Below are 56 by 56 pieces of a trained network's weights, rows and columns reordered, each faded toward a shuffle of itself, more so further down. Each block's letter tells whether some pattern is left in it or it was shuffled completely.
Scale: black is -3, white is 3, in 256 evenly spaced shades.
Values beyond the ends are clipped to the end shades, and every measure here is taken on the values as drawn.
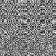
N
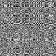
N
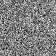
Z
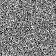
Z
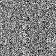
N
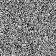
Z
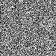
Z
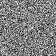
Z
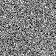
Z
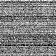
N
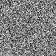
Z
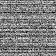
N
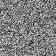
Z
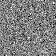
Z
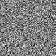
N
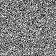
Z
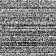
N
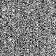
N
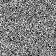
Z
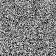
Z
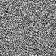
N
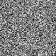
N
